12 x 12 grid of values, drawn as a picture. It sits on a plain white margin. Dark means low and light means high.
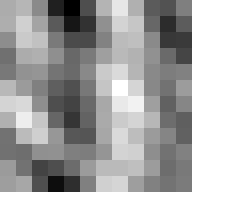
Calmest part: bottom right. Slope: none. Stripes: upright, repeating 2 times.
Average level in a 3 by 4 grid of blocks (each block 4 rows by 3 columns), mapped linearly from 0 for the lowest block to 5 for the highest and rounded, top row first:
4041
4152
2142
